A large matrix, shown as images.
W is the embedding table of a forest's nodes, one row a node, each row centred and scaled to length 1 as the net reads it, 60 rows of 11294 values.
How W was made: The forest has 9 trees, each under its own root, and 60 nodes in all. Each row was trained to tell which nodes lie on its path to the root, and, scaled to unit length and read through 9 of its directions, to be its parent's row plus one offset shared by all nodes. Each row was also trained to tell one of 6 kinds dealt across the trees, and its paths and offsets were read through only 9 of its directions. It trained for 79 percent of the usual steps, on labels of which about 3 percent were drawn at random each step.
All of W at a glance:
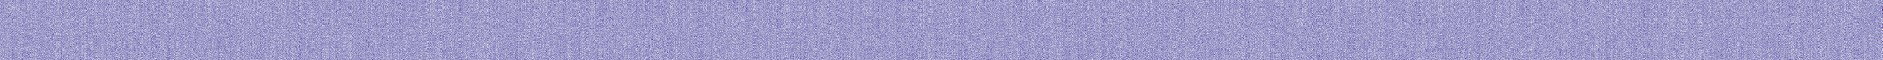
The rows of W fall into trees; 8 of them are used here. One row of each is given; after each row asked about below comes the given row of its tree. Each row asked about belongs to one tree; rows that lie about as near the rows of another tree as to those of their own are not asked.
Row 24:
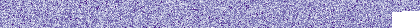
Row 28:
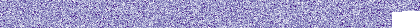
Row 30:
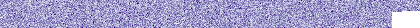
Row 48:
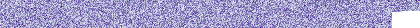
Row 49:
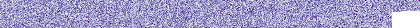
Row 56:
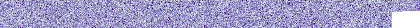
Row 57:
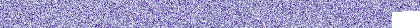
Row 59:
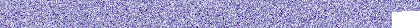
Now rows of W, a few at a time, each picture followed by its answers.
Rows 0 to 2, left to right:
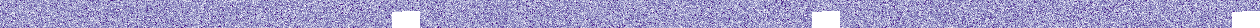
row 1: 59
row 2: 28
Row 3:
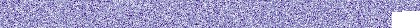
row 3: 30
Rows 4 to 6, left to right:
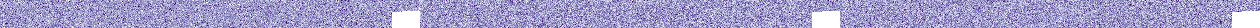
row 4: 48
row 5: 59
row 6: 24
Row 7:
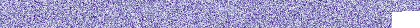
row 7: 24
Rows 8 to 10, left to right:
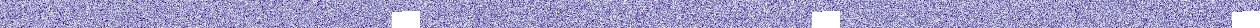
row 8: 30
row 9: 59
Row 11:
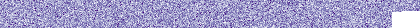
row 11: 56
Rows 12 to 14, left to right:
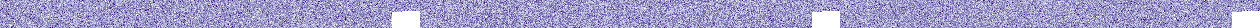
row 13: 24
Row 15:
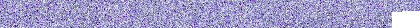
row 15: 24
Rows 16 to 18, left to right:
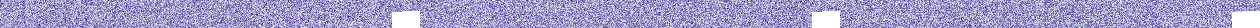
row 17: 30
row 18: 49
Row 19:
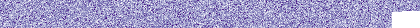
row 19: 56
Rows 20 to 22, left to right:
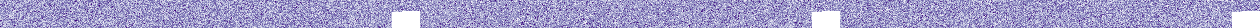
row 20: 56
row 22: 49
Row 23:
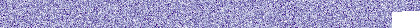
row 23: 24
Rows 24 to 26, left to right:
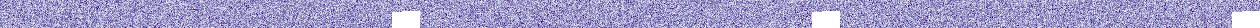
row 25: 59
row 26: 59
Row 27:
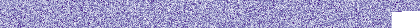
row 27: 30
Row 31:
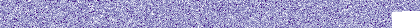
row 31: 59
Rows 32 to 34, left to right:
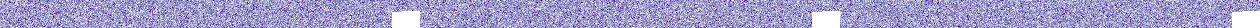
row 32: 48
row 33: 28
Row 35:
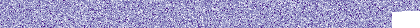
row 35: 48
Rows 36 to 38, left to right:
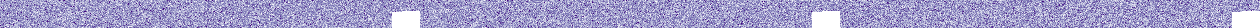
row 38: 48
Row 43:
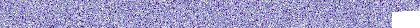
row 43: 48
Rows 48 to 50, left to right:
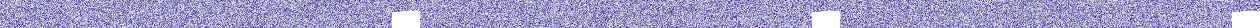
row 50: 49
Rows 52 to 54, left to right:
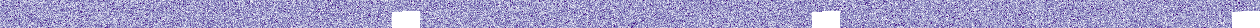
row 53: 59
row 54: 49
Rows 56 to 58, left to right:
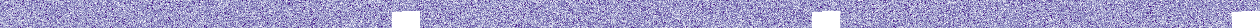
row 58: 49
